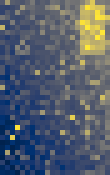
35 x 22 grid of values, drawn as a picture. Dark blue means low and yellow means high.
The ninth with the lowest average is the bottom left. There is an overall slope up to the top right. The values are skewed, with a long tail toward high values. The halves do not mirror each other. An odd patch, higher than its surroundings, sits in the top right. The top right is the ninth with the highest average. No regular stripes run through it.
